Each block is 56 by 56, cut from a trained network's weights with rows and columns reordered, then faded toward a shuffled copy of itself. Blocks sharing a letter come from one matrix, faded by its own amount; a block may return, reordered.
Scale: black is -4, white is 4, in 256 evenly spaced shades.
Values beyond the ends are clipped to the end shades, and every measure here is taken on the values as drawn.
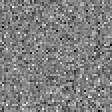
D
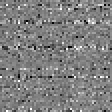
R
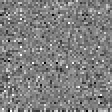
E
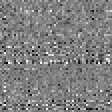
R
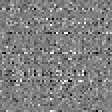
R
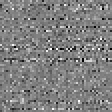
R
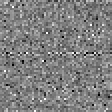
D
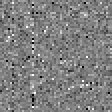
E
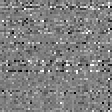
R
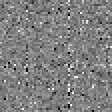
E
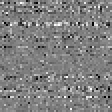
R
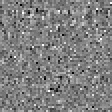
E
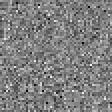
D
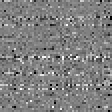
R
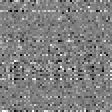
R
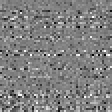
R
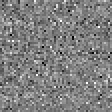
E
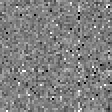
E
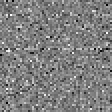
E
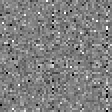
E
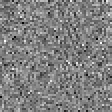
D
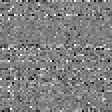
R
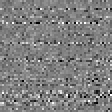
R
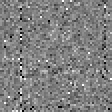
E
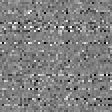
R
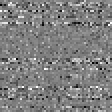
R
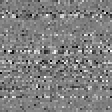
R
